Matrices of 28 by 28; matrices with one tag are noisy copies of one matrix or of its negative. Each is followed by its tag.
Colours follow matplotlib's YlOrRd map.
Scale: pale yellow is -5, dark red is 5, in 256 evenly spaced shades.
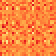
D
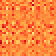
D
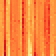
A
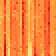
A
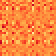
D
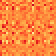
D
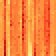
A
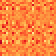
D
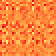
D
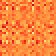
D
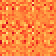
D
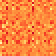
D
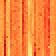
A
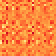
D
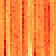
A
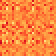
D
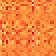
D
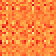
D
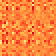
D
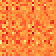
D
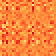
D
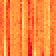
A
